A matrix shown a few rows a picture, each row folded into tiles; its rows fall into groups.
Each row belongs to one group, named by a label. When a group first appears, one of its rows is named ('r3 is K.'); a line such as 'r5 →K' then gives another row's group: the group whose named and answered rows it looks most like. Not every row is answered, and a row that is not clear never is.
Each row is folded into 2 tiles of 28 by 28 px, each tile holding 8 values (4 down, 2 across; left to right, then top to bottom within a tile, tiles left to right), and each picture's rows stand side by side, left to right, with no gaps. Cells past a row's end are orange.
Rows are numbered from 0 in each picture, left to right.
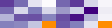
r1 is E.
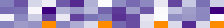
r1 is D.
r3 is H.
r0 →D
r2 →E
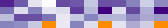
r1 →H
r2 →H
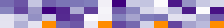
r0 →H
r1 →E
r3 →D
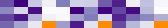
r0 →E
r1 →H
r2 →E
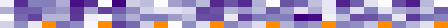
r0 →H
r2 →E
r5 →E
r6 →E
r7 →D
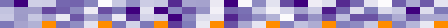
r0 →D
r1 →D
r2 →D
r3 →E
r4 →E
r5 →D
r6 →E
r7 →D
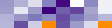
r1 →E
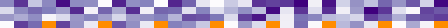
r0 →H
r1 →D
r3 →E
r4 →H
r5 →H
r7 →H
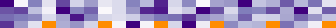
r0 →E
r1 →E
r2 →H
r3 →H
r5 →D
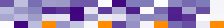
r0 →H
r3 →E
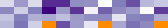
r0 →H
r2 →D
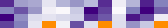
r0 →E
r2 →H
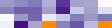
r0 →H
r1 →E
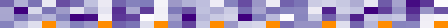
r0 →D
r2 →E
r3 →E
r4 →D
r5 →D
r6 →H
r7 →D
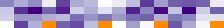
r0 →H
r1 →E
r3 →D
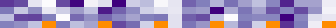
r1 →D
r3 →H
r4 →H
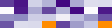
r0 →D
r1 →D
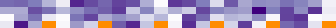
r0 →H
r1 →H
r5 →E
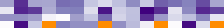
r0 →H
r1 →D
